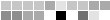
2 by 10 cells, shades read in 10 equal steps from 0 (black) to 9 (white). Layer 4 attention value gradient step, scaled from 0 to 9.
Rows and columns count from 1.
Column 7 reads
7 9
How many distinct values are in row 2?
6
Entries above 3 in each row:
10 9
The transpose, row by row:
7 5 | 7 5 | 7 6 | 7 6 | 6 9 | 8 0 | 7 9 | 7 4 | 6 8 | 6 9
